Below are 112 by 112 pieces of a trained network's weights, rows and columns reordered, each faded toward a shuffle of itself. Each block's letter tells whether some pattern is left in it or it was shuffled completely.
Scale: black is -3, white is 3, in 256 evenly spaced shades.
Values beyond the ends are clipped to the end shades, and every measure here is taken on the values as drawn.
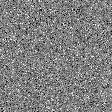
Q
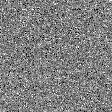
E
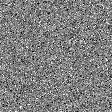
Q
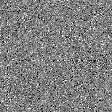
E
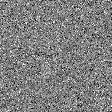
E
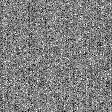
E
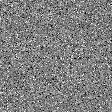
E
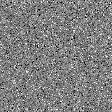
E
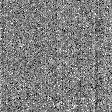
E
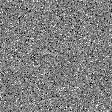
Q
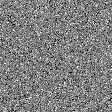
Q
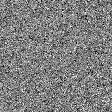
E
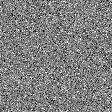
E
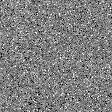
Q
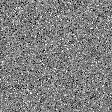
Q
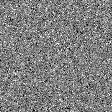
Q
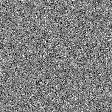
E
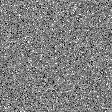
Q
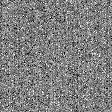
E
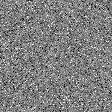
Q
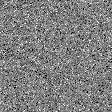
Q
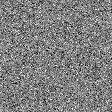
Q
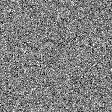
E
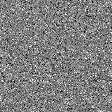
E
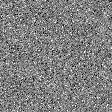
Q
